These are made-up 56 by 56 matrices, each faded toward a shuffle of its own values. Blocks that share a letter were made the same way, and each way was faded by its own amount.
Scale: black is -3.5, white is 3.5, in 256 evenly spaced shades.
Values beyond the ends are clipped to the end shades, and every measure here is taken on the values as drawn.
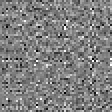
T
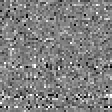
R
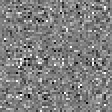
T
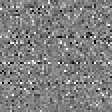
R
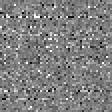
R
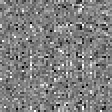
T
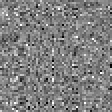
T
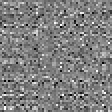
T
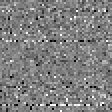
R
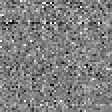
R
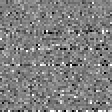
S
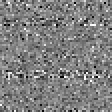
S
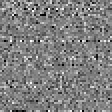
S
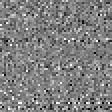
S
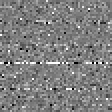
S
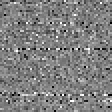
S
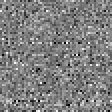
S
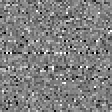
R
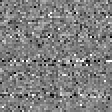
S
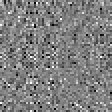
T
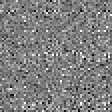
T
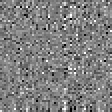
T
